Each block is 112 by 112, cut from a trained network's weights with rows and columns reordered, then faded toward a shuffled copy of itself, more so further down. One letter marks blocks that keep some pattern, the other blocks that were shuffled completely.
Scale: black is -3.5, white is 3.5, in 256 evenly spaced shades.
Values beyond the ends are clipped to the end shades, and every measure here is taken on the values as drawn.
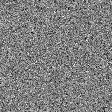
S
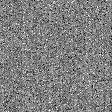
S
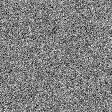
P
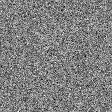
P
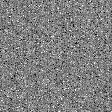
S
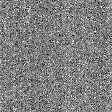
S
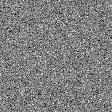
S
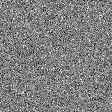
P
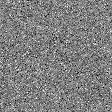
P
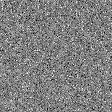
P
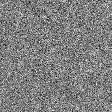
S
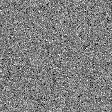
S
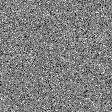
P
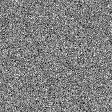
P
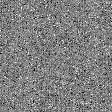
S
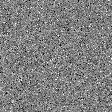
P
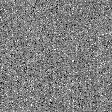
S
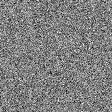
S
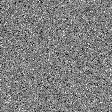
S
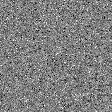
P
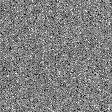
S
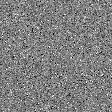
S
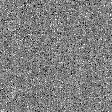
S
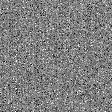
S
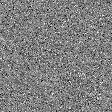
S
